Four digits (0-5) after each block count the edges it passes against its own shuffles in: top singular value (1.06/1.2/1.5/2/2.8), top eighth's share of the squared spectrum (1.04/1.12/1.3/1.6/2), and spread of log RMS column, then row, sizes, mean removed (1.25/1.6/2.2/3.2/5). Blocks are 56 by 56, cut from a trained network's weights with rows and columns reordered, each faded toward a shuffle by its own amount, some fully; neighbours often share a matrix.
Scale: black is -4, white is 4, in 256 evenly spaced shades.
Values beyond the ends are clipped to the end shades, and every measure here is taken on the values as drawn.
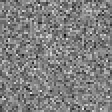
2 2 0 0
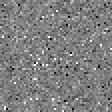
1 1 0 1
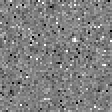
0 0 0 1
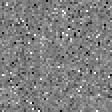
0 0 0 0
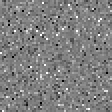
0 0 0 0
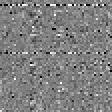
4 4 1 2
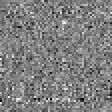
3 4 0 2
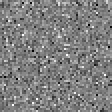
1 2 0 0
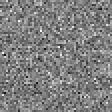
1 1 0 0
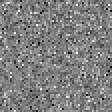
1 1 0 0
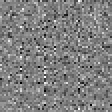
3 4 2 2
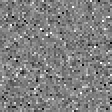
0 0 0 0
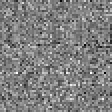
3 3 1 2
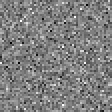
0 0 0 0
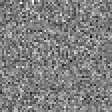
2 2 0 1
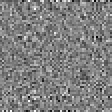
4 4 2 2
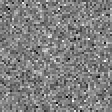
0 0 0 0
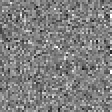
3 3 1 1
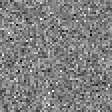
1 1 0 0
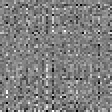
4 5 3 3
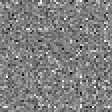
3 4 2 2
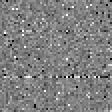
3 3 0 1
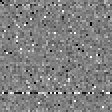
3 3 0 1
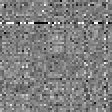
3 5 1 2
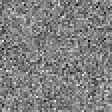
1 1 0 0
